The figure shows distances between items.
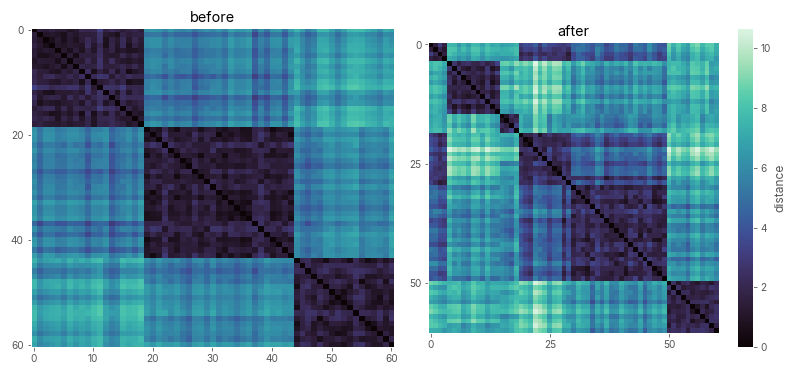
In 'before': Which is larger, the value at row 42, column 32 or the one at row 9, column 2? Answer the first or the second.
the second
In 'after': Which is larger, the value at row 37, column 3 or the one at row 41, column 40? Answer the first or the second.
the first
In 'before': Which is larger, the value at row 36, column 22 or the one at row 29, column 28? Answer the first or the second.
the first
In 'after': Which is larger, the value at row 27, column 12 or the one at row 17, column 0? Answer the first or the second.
the first
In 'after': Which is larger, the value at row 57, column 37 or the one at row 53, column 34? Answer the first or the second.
the first
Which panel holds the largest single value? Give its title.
after
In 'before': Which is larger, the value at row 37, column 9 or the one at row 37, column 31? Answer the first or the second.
the first
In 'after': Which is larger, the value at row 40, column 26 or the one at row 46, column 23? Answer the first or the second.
the second
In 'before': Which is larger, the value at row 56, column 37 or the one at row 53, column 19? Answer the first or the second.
the second
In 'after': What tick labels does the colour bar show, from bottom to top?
0, 2, 4, 6, 8, 10
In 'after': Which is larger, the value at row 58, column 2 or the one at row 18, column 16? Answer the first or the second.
the first
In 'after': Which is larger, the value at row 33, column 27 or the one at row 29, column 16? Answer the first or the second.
the second
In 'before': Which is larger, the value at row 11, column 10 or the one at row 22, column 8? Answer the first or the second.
the second
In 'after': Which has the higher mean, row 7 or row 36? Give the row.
7
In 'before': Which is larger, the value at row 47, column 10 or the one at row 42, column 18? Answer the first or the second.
the first
